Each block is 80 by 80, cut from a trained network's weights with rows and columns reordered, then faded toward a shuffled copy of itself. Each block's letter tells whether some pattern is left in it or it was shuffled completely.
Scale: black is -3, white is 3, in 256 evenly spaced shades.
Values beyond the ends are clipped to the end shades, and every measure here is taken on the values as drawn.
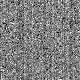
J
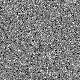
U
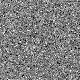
U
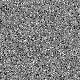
J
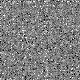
J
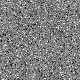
U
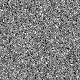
U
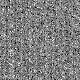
J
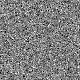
J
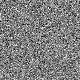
U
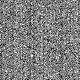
J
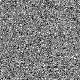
J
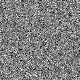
U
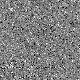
J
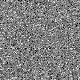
J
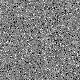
U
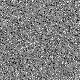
U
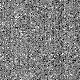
J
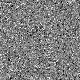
J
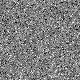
U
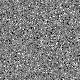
U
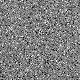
U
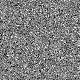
U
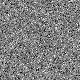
U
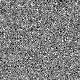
J
